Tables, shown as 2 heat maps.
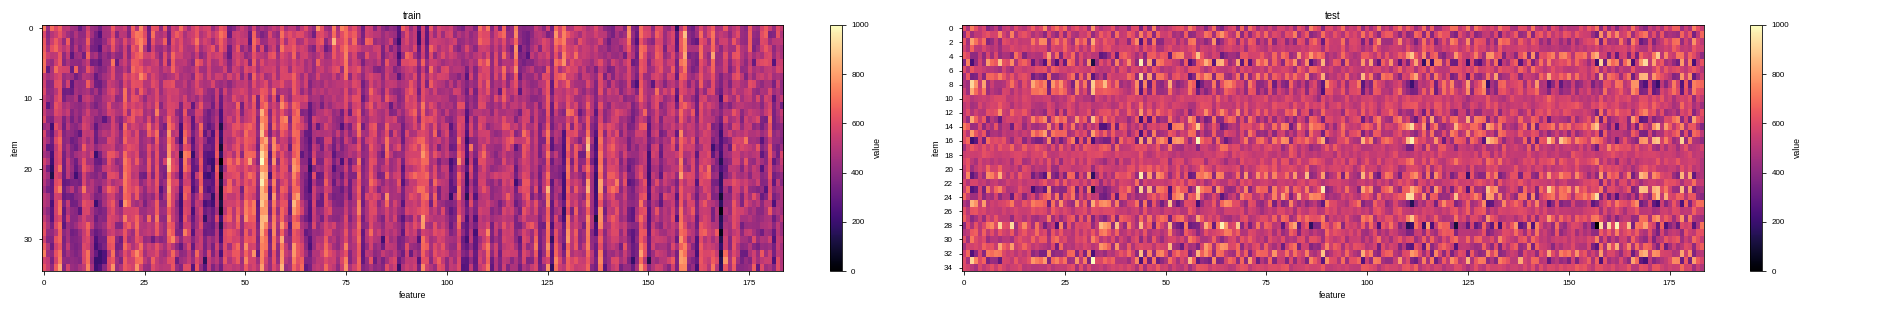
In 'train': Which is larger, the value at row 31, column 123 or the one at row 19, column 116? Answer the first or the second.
the second
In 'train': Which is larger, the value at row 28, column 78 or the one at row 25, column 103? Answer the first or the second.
the first
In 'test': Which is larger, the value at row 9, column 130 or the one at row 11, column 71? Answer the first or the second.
the second
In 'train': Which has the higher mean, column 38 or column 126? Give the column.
38
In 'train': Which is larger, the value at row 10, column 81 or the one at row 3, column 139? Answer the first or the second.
the first
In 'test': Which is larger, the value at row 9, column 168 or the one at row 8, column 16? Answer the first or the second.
the second
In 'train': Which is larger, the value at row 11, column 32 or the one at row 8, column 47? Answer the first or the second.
the first
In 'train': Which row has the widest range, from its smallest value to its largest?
19
